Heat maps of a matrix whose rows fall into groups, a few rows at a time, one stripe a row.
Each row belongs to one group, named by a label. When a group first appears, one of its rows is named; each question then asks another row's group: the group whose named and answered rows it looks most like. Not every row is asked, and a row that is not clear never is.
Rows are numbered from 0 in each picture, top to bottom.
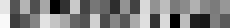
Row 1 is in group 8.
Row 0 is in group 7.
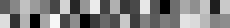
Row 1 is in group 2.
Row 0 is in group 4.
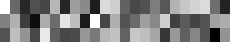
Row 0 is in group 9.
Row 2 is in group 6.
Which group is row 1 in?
8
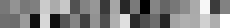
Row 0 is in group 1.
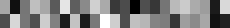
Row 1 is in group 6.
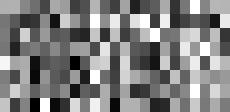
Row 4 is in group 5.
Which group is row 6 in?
5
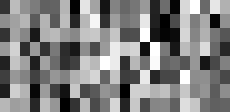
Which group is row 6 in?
6
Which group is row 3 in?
9
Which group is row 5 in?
4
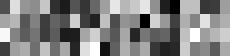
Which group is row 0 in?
6
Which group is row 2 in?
5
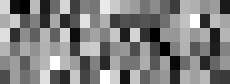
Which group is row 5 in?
6
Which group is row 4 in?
8
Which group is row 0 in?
9
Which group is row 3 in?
4
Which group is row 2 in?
1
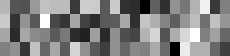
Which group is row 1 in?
7
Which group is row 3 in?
9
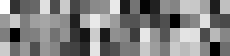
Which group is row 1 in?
4
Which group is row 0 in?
1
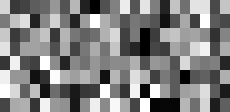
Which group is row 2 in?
1
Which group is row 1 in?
4
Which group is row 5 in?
8
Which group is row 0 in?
2
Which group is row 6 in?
9
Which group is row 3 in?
1
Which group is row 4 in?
6
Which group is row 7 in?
4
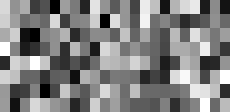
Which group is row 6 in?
9
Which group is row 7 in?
1
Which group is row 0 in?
7
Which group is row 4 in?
6
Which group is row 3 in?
9
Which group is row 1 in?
8
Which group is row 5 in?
5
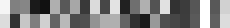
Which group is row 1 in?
1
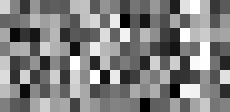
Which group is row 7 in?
1
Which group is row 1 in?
1
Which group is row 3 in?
4
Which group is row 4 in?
9
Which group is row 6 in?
9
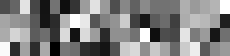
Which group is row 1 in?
9
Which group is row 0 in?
5
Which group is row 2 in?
4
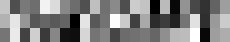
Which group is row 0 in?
8
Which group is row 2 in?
5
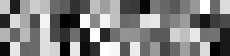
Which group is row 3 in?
6
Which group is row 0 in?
1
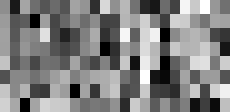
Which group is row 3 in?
7
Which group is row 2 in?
7
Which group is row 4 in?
2
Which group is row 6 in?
5
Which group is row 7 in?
8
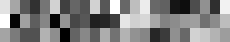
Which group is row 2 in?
2
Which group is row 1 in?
7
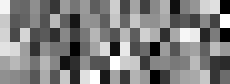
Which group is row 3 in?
5
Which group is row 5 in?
4
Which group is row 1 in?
8
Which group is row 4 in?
6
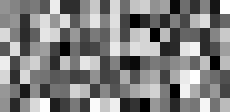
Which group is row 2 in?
8
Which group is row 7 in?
1
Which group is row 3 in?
6
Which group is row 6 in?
9
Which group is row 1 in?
1
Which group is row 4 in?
1
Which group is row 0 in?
8
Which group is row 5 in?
7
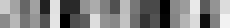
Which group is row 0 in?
5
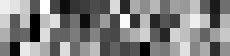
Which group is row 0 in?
6
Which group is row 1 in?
2
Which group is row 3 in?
1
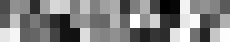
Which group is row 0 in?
4
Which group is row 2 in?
5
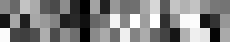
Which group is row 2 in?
2
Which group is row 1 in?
6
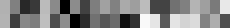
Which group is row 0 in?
2
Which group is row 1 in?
7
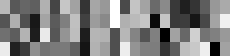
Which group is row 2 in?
2
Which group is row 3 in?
2
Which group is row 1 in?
8
